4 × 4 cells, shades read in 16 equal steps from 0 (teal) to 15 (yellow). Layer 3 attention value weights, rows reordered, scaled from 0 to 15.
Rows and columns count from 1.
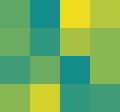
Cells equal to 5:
1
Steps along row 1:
down up down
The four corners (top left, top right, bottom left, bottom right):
5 11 8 3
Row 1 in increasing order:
0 5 11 15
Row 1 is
5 0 15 11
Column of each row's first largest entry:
3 3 4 2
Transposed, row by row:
5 6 3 8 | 0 2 6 13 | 15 10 0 2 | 11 8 8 3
